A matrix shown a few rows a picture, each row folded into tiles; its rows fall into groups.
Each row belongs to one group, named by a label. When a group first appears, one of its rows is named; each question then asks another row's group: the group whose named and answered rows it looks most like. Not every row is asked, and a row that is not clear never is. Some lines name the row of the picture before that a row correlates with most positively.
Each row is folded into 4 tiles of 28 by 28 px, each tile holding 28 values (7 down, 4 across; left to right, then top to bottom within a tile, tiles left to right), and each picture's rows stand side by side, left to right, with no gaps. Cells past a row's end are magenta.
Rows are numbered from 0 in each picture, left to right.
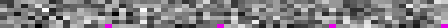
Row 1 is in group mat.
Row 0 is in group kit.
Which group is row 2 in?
mat
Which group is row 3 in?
mat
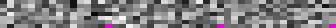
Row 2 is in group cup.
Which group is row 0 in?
cup
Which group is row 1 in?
cup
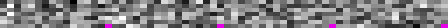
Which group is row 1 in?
cup
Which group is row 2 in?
cup
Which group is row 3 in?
mat
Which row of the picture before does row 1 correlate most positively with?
1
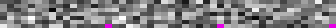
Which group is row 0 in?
kit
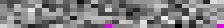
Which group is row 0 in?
kit
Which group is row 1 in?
mat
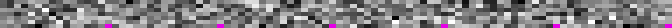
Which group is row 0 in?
kit
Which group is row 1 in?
cup
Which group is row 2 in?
mat
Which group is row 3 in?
kit
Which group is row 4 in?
cup
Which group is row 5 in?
mat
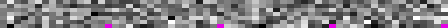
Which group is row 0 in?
cup
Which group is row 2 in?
kit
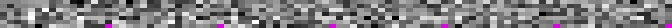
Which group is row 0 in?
kit
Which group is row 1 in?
cup
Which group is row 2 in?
mat
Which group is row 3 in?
kit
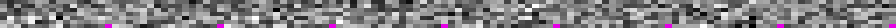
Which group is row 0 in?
kit
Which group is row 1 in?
kit
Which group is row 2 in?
kit
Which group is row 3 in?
cup
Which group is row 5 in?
cup
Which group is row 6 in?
mat
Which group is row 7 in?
cup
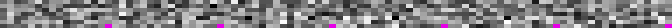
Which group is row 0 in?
cup
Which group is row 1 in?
cup
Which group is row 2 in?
cup
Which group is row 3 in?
kit
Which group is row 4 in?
kit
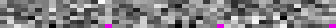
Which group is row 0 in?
mat
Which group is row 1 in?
mat
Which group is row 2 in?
kit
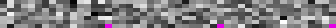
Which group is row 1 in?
mat
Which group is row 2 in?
kit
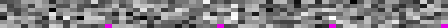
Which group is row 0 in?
kit
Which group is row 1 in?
mat
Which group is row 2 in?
cup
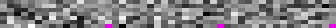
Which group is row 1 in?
cup
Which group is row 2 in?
cup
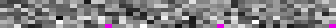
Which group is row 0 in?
kit
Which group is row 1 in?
mat
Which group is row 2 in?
mat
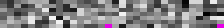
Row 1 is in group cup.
